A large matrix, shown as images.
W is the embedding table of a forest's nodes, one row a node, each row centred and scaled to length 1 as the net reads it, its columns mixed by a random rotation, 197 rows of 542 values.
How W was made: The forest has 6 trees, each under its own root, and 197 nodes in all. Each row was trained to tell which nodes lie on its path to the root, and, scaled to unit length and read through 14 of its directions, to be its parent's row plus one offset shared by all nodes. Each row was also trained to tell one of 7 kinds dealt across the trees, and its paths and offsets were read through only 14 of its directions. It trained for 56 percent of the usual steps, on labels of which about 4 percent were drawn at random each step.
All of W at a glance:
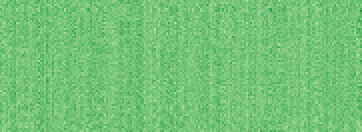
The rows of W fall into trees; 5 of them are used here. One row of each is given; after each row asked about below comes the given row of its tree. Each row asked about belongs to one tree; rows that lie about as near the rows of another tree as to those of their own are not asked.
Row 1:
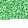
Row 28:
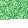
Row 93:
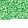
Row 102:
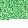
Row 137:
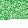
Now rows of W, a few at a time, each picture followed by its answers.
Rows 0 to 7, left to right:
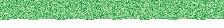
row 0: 102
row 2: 93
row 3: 102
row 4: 102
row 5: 137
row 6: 137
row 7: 137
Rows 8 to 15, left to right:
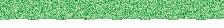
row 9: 28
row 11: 1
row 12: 93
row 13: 1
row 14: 102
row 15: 102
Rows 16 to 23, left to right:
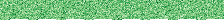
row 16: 93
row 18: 137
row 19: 1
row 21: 102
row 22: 1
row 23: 137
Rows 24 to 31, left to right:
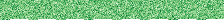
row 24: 102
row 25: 1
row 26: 93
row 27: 137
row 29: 1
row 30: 93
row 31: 93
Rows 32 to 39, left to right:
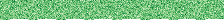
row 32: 137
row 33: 102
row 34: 102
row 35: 102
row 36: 102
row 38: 93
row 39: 1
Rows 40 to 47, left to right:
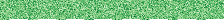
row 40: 102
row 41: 1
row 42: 28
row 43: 93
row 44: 28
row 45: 102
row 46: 137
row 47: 93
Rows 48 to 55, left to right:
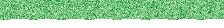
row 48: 28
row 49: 102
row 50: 93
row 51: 1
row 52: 102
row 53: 93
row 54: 93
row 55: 28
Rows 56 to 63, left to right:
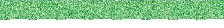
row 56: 1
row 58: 1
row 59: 137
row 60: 102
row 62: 1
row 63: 137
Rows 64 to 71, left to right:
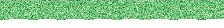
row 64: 1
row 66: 93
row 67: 1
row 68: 1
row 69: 28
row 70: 102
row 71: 93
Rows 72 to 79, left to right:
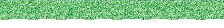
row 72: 1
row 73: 1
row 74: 28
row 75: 93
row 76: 93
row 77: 28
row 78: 28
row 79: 1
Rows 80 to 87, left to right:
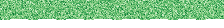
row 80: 1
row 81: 93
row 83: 137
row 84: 1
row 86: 93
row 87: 1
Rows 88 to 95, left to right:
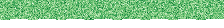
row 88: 93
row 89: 28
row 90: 137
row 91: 93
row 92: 93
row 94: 1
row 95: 93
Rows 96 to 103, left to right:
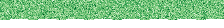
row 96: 93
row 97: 102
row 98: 28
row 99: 28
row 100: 93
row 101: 1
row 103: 137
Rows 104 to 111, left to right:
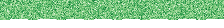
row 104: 93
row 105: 1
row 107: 28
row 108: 137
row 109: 1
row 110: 93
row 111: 137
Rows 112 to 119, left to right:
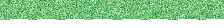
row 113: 137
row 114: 28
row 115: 1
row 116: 93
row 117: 102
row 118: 1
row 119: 28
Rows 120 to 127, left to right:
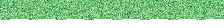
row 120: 93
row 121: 102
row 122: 1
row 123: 102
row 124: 102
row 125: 102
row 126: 1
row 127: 137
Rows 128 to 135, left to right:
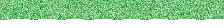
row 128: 28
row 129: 102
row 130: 93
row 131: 93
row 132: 93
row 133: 1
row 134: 1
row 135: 1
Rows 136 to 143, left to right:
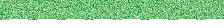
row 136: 137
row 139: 102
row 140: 102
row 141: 102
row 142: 1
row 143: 137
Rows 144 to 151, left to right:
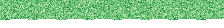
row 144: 93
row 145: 137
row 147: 28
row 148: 102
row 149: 1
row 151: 93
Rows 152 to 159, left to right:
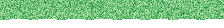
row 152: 28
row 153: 102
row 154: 93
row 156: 93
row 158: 1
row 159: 1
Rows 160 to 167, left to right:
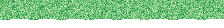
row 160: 102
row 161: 93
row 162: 1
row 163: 93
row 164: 93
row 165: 1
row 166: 93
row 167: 93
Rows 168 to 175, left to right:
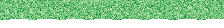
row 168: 93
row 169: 137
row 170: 28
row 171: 28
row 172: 93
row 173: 28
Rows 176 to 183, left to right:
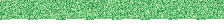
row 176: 1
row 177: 1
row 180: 137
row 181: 93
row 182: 102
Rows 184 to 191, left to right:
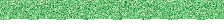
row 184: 28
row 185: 28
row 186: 1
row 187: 28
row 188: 93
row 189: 28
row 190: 28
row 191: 28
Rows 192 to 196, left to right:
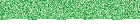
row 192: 1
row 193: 137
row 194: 93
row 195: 137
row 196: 102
